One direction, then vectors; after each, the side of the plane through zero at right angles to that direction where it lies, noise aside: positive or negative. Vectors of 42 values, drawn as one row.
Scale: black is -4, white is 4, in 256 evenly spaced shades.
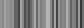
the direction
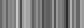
negative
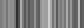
positive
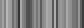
positive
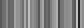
negative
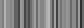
positive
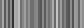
negative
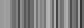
positive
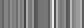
negative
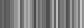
negative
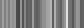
positive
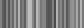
negative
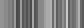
positive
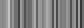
positive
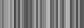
positive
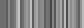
negative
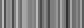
negative
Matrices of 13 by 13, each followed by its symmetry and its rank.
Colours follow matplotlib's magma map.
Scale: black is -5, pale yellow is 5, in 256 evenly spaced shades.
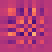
symmetric, rank one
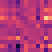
antisymmetric, rank two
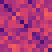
symmetric, full rank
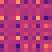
symmetric, rank one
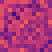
symmetric, full rank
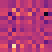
antisymmetric, rank two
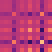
symmetric, rank one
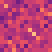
symmetric, full rank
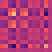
symmetric, rank one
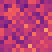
symmetric, full rank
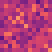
symmetric, full rank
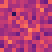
symmetric, full rank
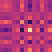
symmetric, rank one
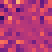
antisymmetric, rank two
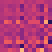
antisymmetric, rank two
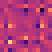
antisymmetric, rank two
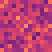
symmetric, full rank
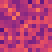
symmetric, full rank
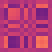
symmetric, rank one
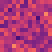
symmetric, full rank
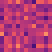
antisymmetric, rank two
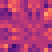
antisymmetric, rank two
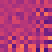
antisymmetric, rank two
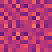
antisymmetric, rank two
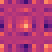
symmetric, rank one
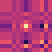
symmetric, rank one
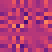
antisymmetric, rank two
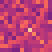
symmetric, full rank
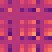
symmetric, rank one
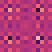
symmetric, rank one
